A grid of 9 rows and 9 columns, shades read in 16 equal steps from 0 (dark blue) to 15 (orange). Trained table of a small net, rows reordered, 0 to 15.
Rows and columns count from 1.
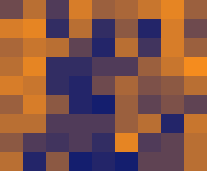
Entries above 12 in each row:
2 3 1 2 1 1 0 1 0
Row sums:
88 70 75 73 70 57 67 55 42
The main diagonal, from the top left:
6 14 11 2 6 9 11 5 11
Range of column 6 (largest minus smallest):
14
